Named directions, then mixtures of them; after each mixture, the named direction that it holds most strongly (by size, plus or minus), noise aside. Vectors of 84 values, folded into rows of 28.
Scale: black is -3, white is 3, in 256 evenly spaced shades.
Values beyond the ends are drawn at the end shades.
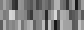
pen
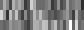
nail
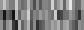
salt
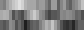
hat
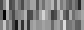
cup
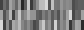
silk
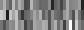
nail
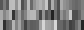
silk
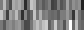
nail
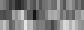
hat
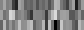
pen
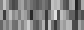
pen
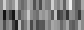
salt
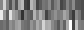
nail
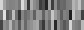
silk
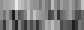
hat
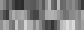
hat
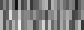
silk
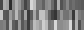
nail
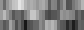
hat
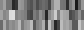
pen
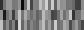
silk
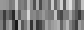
salt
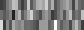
silk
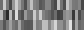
nail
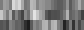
hat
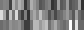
nail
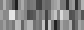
pen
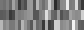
pen
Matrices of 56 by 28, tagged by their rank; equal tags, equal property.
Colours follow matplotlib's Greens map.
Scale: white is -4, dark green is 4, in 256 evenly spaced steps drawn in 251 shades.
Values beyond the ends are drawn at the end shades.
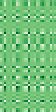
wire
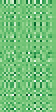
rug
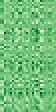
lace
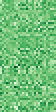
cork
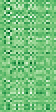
lace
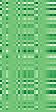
wire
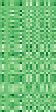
rug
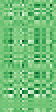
rug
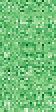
cork
